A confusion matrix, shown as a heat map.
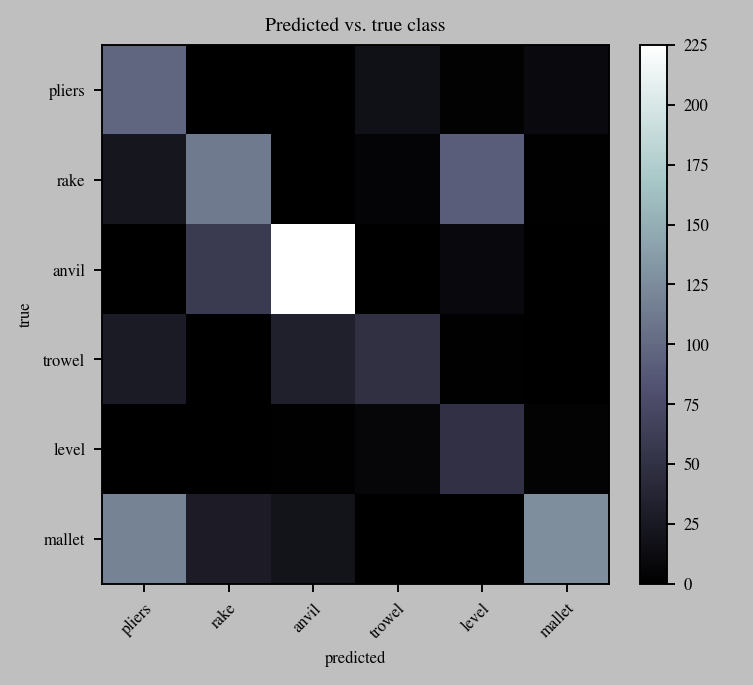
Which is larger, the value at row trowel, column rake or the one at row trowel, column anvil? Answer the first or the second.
the second
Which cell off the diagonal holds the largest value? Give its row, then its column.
mallet, pliers
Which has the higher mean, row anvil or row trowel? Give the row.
anvil
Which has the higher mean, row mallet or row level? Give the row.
mallet
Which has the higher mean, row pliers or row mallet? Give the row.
mallet
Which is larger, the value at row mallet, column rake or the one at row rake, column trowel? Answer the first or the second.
the first
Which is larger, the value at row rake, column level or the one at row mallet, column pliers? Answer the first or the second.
the second
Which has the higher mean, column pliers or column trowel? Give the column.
pliers
